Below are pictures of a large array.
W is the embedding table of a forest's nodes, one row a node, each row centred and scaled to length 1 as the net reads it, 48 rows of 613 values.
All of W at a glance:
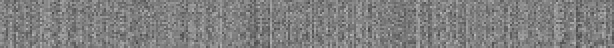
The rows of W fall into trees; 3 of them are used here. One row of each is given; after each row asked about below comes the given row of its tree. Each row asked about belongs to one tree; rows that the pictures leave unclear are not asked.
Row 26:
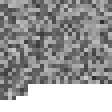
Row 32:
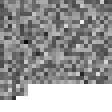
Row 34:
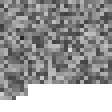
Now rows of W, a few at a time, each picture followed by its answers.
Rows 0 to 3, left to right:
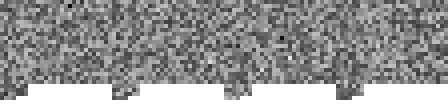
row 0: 26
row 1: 32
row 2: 34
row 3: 32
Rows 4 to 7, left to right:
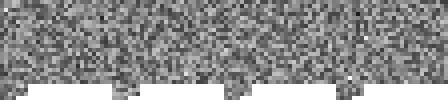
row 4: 26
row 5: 34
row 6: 34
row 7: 32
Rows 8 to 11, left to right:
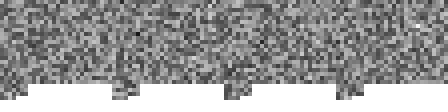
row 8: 26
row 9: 34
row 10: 26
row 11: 26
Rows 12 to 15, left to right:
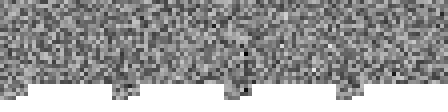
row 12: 34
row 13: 34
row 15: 34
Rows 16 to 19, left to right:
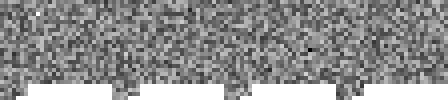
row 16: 32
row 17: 34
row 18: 34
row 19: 26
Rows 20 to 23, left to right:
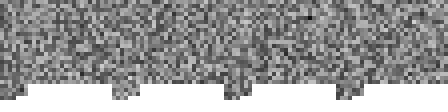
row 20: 32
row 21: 34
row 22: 26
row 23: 26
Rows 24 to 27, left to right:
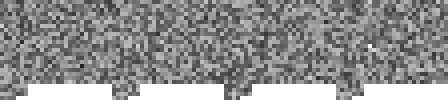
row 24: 32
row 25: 34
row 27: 34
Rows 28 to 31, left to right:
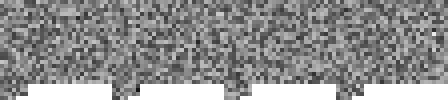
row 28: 26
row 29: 26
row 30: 34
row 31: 26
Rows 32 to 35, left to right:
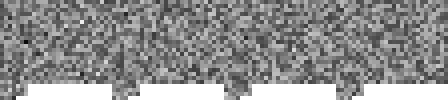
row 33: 34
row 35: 34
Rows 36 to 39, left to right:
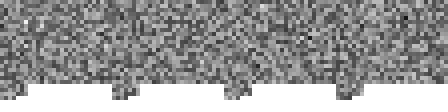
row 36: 34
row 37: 32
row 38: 34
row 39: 32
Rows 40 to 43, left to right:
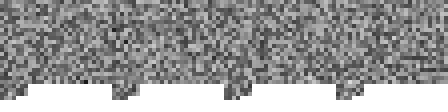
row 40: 26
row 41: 32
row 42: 26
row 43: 26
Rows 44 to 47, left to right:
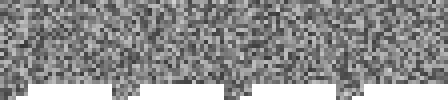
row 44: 26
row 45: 34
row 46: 26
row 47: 34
